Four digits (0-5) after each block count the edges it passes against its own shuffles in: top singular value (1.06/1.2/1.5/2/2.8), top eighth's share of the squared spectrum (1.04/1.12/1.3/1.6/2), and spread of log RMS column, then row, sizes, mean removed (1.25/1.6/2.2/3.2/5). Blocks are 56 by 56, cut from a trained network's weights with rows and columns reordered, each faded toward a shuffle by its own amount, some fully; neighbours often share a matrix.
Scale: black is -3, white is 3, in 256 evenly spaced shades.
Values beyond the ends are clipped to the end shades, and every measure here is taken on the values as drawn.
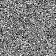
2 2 0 0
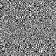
3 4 1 3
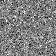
1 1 0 0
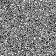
0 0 0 0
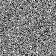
0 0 0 0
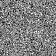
1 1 0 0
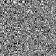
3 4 2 2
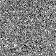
1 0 0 0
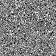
0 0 0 0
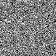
2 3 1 1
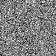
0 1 0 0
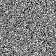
0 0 0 0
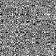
3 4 2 2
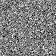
1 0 0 0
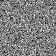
0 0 0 0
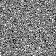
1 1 0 0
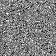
0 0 0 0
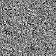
2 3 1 2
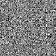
3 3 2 2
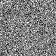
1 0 0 1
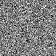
1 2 0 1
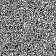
2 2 0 0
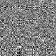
4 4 2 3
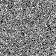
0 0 0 0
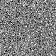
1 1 0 0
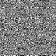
3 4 1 3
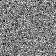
1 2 0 0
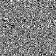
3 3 1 2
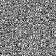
2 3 0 2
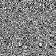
3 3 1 2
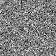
2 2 0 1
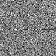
3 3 0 2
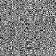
3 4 2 2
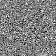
2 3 0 1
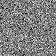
1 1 0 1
